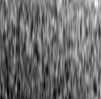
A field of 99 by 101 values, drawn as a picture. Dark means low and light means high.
Slope: up to the top right. Mirror symmetry: none. Grain: streaks running down. Ninth with the lowest average: bottom left. Average level on the scale: 40%. Histogram: bell-shaped.
